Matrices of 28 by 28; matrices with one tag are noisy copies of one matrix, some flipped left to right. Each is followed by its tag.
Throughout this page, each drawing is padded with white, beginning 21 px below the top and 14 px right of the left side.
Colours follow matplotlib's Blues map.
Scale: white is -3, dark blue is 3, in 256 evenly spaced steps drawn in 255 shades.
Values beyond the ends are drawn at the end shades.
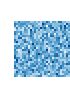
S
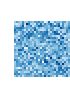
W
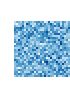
W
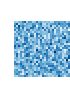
S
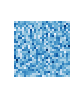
S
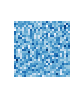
S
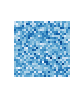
W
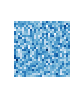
S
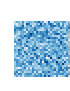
W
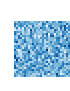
S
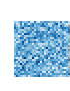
W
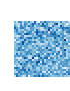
W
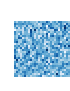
S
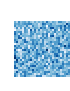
S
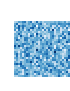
S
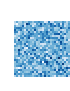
W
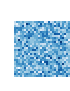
W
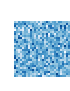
S
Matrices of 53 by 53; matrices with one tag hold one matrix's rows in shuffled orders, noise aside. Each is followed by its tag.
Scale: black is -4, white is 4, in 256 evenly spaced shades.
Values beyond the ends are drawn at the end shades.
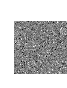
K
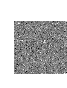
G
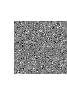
K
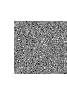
G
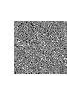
G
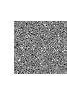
G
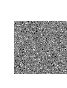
K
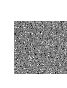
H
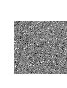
H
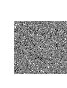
H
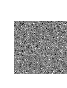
K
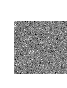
H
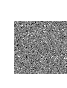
G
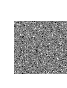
K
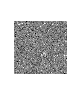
G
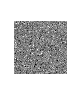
H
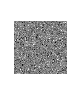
K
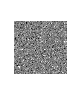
G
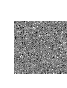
K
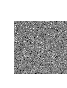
H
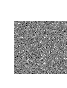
G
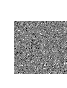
G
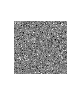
K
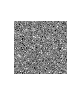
K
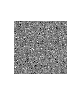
H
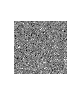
G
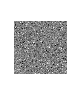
K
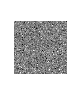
K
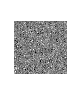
H
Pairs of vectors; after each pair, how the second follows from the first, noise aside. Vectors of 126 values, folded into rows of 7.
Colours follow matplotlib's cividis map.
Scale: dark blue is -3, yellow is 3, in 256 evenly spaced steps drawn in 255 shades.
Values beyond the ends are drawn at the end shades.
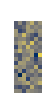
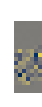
partly zeroed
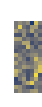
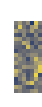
copied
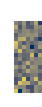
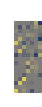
partly zeroed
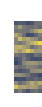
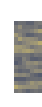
shrunk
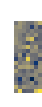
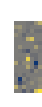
partly zeroed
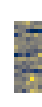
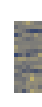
shrunk
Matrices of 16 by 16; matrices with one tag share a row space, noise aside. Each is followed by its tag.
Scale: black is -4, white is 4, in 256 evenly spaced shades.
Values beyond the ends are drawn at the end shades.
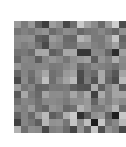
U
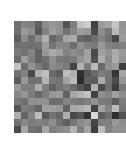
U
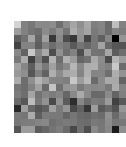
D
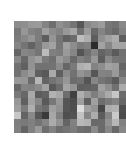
U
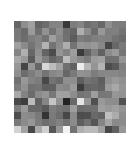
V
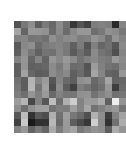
D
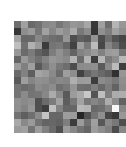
U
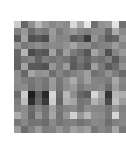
D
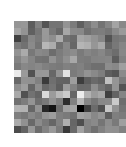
V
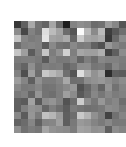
V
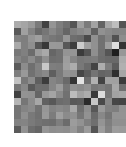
U
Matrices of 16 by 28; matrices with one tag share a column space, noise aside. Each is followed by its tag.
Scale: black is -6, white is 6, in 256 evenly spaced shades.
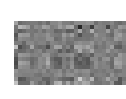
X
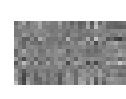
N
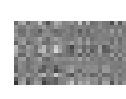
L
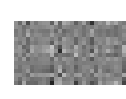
L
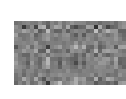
X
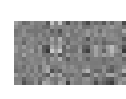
L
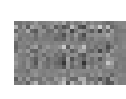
X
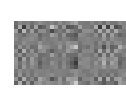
X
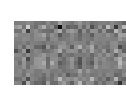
X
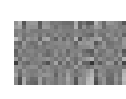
N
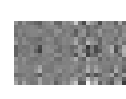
L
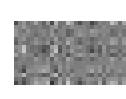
L
